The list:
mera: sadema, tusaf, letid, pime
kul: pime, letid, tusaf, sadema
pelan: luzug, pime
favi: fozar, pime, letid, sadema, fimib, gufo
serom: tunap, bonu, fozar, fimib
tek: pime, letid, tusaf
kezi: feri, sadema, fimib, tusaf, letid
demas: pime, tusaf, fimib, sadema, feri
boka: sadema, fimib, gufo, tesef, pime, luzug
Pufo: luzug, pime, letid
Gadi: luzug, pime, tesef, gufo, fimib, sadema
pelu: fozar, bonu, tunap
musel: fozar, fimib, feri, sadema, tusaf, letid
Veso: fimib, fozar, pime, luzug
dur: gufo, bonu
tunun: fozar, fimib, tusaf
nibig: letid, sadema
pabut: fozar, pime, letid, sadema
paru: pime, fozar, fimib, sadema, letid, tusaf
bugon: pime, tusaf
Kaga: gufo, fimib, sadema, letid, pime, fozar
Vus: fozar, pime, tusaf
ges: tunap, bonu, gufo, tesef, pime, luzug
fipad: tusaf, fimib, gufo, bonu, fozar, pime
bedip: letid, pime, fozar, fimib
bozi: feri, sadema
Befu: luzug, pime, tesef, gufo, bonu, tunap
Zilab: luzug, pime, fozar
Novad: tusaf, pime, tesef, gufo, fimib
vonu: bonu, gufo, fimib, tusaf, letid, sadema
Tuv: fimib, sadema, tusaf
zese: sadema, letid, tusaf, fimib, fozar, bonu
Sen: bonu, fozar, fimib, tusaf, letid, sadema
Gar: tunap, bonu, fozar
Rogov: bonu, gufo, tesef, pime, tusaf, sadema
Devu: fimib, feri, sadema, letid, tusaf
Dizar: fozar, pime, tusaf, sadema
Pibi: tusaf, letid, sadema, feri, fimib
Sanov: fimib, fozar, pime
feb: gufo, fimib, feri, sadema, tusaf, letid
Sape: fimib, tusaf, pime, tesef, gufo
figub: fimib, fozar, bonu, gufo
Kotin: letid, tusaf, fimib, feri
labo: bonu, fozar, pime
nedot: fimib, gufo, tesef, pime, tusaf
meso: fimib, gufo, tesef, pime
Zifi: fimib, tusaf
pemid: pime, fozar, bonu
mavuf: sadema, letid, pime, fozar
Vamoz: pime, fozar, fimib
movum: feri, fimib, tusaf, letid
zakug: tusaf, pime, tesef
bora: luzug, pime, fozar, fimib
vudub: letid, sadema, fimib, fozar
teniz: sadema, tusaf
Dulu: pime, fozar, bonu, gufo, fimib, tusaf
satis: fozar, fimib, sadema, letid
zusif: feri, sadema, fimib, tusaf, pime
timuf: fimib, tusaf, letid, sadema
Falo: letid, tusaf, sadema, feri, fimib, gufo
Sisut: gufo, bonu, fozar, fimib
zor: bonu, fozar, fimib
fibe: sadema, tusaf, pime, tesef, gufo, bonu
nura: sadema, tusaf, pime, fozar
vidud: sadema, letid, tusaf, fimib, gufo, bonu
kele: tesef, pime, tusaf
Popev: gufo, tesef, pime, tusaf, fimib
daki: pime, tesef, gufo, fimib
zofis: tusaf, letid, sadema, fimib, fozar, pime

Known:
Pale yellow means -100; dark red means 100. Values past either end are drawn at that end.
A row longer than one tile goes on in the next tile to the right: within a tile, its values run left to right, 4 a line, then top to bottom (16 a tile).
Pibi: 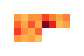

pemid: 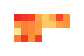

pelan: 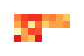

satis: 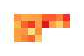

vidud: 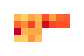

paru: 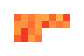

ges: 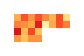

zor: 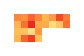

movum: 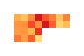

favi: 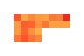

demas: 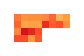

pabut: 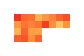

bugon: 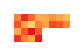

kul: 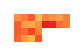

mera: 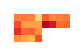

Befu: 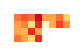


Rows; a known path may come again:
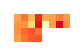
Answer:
daki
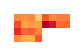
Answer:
mera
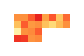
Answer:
Veso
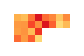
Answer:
movum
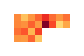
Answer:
kezi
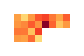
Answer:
Devu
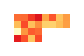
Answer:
bora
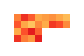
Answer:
bugon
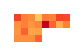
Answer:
mavuf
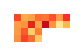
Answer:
musel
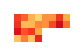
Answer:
fibe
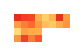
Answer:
labo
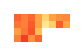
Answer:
Dulu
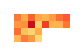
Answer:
Sen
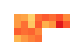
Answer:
boka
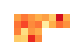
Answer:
dur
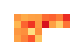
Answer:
satis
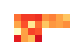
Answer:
pelan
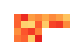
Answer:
zakug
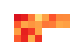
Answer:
Dizar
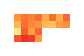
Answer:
Sanov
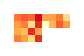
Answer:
Befu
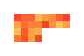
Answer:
pabut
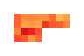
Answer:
demas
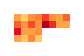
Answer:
Falo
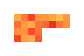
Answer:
tek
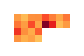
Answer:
Pibi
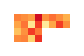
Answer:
Gadi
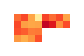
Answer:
teniz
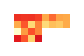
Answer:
Zilab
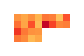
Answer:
zofis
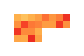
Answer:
Kaga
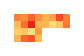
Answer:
zor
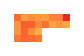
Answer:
favi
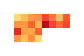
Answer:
timuf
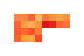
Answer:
kul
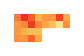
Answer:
pelu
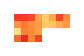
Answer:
pemid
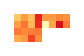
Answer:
meso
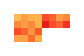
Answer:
Tuv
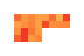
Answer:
paru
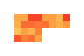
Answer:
bedip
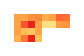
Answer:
figub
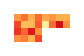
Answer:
Novad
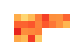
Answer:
feb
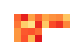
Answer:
kele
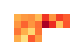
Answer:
nibig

